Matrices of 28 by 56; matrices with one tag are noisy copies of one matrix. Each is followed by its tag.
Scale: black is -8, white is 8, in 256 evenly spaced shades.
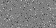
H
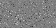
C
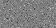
H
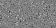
C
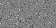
C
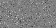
C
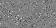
C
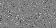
C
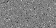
H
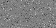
H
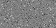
H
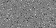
H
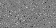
C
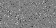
C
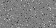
H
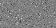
C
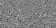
C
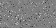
C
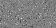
C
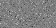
C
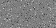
H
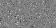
C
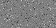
H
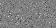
C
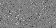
C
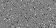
H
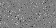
C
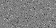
H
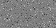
H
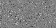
C
